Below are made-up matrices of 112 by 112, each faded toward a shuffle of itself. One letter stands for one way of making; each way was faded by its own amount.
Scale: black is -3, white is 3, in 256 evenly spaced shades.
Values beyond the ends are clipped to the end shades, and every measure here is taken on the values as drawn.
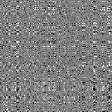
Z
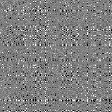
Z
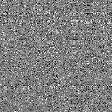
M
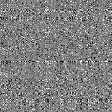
M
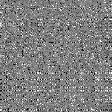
M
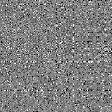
M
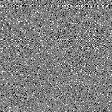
M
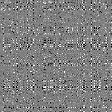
Z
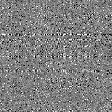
M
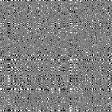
Z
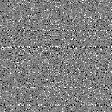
M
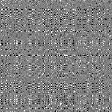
Z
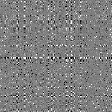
Z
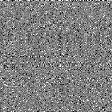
M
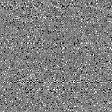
M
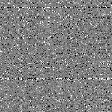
M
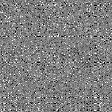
M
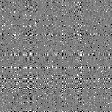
Z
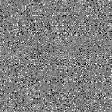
M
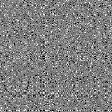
M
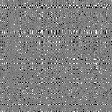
Z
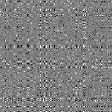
Z
